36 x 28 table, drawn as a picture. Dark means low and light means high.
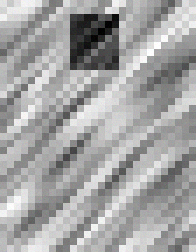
Odd patch: lower, in the top middle. Ninth with the lowest average: top middle. Grain: diagonal, up to the right.
